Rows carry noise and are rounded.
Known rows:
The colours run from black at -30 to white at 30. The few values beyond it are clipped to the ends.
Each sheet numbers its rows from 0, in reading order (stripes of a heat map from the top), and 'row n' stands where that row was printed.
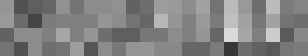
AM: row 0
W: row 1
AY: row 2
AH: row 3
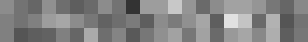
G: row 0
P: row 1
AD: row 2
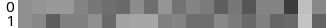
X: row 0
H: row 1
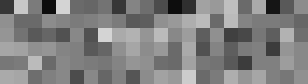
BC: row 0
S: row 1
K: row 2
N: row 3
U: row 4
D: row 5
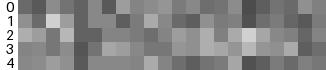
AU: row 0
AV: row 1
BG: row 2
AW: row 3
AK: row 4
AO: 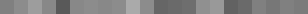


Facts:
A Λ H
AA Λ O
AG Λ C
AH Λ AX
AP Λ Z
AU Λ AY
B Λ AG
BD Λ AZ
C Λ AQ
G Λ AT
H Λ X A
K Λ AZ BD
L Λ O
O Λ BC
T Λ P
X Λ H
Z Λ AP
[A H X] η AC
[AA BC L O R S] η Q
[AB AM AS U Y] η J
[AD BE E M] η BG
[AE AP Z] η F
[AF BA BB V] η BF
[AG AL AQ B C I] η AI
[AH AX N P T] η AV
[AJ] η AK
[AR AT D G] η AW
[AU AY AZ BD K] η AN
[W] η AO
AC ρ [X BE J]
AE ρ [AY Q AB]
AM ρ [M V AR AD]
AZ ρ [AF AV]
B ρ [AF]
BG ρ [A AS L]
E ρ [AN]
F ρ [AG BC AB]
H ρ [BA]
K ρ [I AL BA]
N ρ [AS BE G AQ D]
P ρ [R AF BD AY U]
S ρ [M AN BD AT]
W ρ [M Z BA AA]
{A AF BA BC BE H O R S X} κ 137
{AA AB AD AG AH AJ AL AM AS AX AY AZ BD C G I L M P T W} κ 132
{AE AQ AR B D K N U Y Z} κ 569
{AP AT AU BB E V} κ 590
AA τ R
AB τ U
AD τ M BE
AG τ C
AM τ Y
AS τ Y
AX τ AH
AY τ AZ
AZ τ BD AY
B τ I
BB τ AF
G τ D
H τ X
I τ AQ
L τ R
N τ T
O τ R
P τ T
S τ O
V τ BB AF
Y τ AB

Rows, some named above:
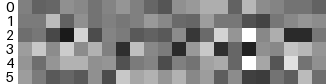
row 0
S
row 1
U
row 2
O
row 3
AQ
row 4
AZ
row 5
K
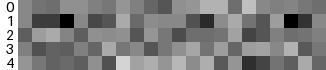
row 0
S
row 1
AA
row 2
Q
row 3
AD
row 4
K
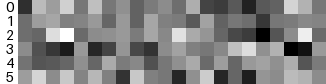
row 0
AG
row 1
AE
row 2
B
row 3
L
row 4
AD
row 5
AQ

